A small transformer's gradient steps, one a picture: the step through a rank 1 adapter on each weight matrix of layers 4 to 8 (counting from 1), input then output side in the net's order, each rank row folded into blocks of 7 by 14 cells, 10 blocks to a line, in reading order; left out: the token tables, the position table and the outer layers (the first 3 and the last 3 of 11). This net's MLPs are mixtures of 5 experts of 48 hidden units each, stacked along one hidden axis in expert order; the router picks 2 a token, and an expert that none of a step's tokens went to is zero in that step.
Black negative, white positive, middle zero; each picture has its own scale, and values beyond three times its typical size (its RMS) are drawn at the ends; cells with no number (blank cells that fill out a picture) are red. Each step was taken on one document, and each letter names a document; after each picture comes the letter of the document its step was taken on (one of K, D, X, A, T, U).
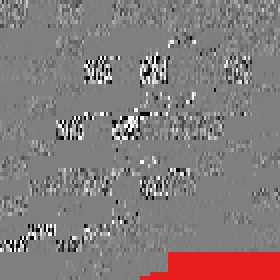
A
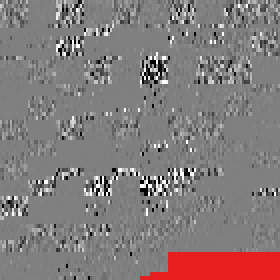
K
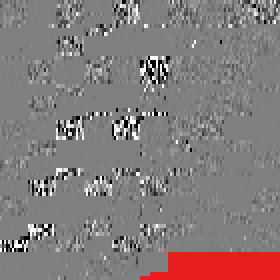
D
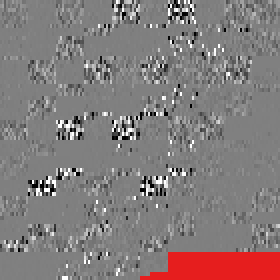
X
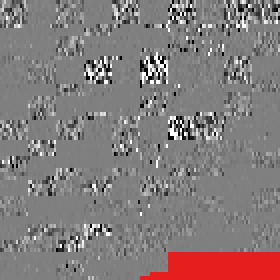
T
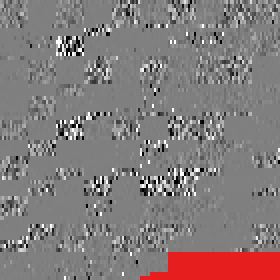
K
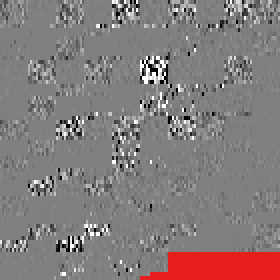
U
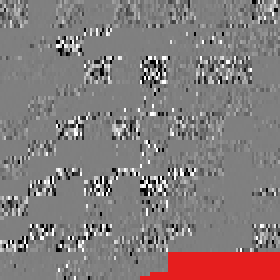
K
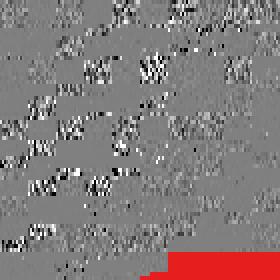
T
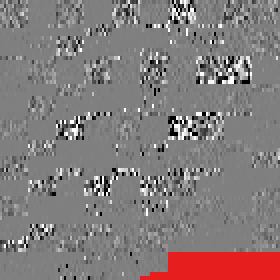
K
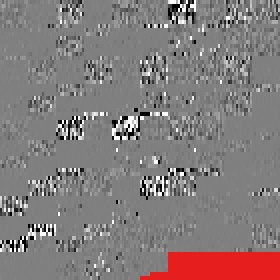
A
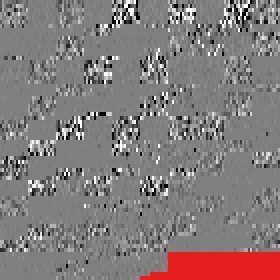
T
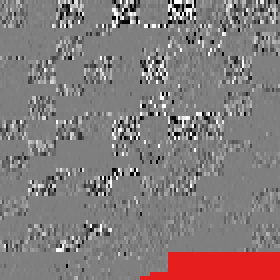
T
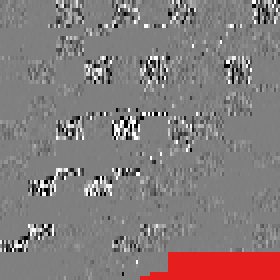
D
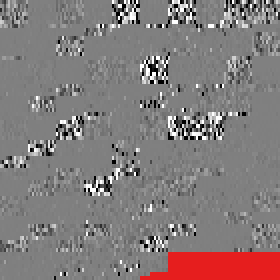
U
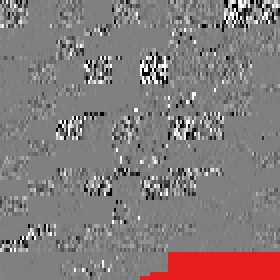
A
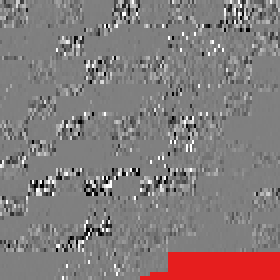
X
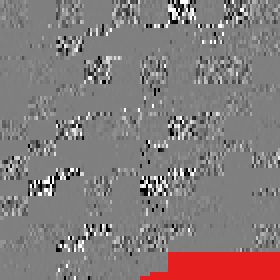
K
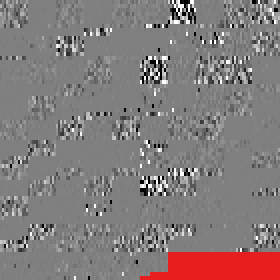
K
